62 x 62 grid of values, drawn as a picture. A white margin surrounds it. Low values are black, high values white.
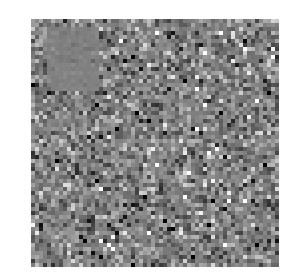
No row or column stands out. No regular stripes run through it. Fine speckle covers the field. The top left is the smoothest part. The halves do not mirror each other. In the top left lies a patch that is calmer than the rest.
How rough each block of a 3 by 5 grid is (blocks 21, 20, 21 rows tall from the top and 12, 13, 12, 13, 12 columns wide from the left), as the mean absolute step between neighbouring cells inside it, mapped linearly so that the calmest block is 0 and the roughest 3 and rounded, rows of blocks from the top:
01223 | 22232 | 23232
